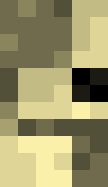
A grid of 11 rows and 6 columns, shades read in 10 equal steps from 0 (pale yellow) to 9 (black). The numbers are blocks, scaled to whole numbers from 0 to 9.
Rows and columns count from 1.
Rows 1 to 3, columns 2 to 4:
4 5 6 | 5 5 5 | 5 5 5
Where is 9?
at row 5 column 5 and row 6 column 6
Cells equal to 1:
15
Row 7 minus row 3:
0 -4 -4 -4 -2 0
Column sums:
41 32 30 31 46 45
